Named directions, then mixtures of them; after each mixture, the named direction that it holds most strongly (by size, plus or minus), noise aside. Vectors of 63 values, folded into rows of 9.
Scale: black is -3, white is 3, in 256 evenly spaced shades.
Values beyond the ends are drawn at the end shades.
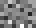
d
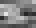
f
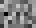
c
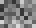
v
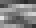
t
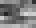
f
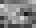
f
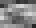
t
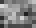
f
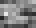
f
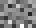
d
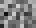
c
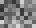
v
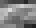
t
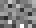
d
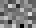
d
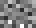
d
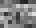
t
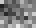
v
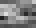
f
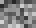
v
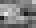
f
